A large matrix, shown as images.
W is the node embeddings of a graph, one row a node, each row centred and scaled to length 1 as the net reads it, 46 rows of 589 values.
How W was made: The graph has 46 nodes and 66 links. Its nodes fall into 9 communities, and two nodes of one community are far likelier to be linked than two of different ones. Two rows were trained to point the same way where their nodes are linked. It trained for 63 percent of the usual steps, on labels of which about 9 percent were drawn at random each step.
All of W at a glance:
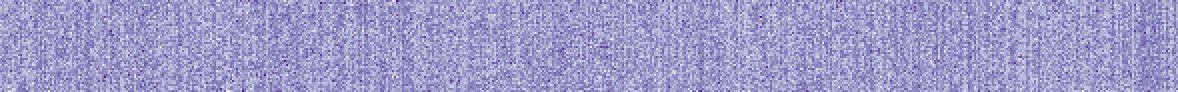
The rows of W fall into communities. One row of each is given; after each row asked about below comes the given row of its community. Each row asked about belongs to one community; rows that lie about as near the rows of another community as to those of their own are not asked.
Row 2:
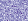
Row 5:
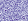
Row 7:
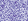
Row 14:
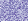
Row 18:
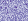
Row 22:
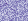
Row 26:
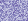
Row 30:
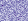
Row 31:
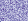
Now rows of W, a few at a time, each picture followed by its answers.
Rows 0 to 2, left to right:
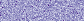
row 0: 22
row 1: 7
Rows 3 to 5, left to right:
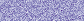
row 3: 30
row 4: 30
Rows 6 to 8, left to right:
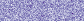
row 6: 30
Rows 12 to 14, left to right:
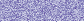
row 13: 26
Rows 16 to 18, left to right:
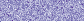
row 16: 31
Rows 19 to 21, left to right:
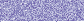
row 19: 26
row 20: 5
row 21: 2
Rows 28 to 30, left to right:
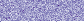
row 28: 2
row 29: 18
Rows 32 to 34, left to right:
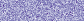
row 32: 22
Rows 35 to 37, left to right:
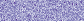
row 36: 2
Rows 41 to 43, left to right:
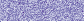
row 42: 14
